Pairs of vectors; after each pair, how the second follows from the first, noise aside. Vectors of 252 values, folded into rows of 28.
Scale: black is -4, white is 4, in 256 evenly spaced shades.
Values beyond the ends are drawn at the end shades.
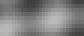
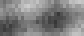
negated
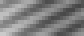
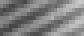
reversed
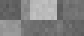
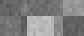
reversed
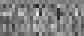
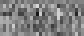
negated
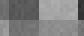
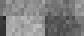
reversed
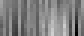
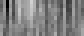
reversed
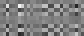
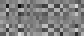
negated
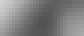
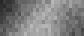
negated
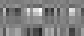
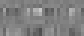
shrunk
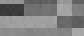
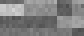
negated
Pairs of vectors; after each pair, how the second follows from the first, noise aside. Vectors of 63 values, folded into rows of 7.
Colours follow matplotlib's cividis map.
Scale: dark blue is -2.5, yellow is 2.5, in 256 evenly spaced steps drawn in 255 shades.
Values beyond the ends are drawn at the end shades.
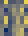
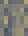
shrunk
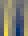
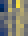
wrapped around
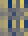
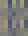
shrunk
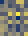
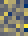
wrapped around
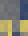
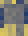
wrapped around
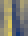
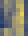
wrapped around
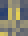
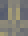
shrunk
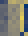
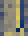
wrapped around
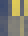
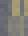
shrunk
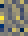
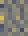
shrunk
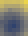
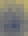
shrunk
